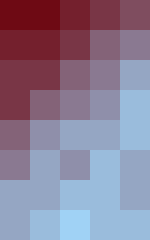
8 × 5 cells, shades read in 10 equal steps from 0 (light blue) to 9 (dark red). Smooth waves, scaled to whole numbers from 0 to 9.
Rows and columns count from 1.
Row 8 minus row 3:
-5 -6 -5 -3 -1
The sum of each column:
44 37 30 24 19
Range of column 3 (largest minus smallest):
8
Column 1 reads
9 8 7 7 5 4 2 2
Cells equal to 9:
2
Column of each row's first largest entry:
1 1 1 1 1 1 1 1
